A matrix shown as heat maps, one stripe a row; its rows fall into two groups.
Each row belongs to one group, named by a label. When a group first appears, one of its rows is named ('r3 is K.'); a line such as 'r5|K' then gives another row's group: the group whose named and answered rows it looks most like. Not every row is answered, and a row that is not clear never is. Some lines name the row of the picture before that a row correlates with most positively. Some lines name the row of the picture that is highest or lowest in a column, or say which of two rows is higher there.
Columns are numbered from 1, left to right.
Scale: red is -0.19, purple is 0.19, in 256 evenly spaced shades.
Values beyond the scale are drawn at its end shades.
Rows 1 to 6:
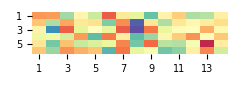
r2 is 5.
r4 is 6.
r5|5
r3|5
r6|5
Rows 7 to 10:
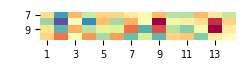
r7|5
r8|5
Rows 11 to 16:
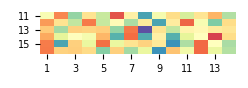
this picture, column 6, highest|14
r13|5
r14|5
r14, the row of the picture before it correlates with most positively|9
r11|6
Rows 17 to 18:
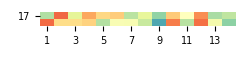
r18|6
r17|6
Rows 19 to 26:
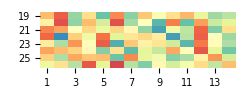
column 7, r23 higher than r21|No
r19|6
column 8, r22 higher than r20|No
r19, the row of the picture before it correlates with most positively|17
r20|6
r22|5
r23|5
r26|6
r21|6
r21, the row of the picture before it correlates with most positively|18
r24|6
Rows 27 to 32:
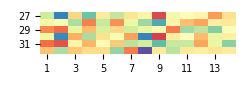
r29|6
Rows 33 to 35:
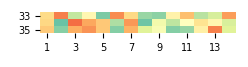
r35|5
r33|6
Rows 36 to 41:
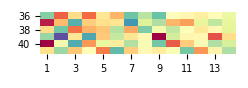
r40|6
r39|5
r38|5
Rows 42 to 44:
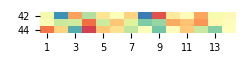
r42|5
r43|6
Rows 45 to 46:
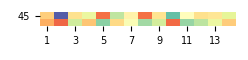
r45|5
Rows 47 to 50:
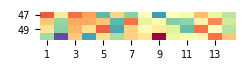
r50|5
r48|5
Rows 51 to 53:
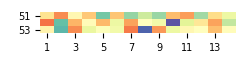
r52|5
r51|6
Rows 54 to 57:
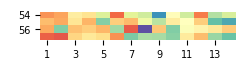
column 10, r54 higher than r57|No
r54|6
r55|6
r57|6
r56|5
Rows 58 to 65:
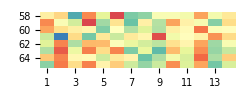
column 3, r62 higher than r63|Yes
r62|6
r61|5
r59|6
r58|6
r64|6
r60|6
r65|6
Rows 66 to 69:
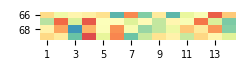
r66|5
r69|6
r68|6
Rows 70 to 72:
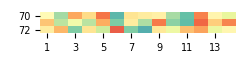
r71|5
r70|5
